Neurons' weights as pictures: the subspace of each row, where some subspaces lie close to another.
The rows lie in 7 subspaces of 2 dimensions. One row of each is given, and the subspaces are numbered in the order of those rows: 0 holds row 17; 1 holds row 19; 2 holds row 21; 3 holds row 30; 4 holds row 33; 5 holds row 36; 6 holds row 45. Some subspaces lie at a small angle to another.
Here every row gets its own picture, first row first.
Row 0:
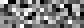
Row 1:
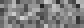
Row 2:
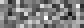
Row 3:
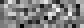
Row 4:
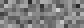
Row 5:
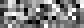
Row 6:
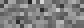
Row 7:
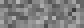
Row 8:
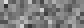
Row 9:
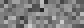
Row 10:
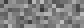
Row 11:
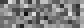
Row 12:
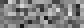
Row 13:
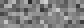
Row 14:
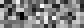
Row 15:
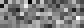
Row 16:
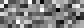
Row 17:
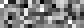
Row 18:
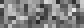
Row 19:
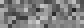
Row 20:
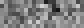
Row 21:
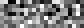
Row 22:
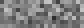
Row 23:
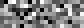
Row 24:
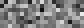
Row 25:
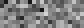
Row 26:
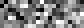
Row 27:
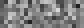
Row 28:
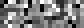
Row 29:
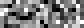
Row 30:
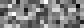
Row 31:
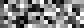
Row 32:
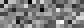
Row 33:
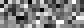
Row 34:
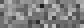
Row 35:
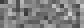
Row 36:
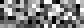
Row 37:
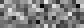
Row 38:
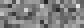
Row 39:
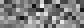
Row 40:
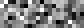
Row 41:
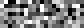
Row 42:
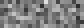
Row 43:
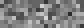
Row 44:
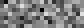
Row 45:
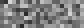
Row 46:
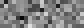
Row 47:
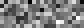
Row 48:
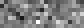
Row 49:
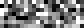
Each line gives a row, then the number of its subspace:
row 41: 1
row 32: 4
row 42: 3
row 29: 3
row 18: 1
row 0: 6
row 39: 5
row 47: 4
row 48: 0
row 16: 4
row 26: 0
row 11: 6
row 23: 6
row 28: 0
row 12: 2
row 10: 1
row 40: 0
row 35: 6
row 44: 5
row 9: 5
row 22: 5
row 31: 5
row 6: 4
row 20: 0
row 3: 2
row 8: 5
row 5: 1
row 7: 1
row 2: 6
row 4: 4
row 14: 6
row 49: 3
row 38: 3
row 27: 0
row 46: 5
